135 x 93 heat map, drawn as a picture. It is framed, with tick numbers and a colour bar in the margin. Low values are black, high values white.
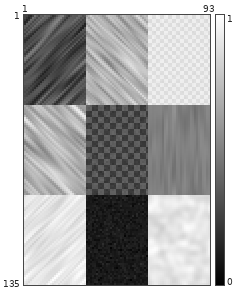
The table splits into 3 rows of 3 panels. Panel 1,1: low, slanting up to the right. Panel 1,2: high, slanting down to the right. Panel 1,3: very high, checkered, faint in contrast. Panel 2,1: high, slanting down to the right. Panel 2,2: low, checkered. Panel 2,3: middling, streaked downward, faint in contrast. Panel 3,1: very high, slanting up to the right, faint in contrast. Panel 3,2: very low, fine-grained, faint in contrast. Panel 3,3: very high, blotchy, faint in contrast.
